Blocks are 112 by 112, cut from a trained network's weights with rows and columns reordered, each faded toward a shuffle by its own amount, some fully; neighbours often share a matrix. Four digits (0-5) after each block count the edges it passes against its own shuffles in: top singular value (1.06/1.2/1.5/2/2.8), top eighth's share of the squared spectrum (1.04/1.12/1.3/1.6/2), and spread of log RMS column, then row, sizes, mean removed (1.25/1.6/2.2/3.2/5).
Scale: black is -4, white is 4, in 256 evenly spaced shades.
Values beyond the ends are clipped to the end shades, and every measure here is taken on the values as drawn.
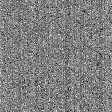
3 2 0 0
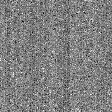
3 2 0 1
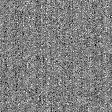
3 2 0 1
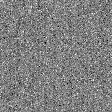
1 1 0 0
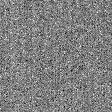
2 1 0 0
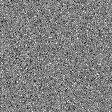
0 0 0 0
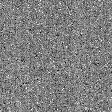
1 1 0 0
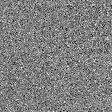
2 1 0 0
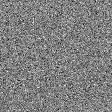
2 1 0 0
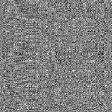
4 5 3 3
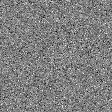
2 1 0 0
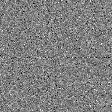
2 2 1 1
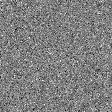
0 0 0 0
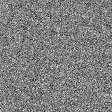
2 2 0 0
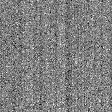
3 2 0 1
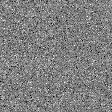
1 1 0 0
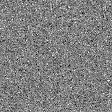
1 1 0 1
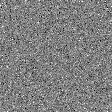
0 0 0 0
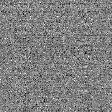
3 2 2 0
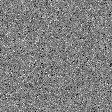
0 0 0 0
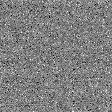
1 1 1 0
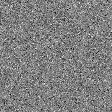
0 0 0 0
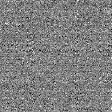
3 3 3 1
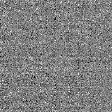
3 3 3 0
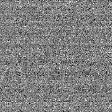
3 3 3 1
